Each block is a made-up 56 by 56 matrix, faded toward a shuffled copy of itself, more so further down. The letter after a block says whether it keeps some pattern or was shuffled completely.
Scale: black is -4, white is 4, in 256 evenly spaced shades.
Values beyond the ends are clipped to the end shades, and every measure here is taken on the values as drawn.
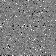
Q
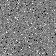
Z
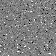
Z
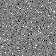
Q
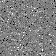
Q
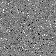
Z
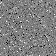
Q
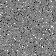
Z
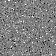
Z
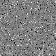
Q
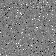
Z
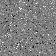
Z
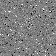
Z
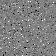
Z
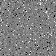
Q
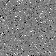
Z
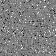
Z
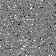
Q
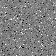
Z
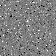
Z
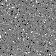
Z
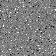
Q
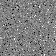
Z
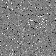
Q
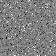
Z
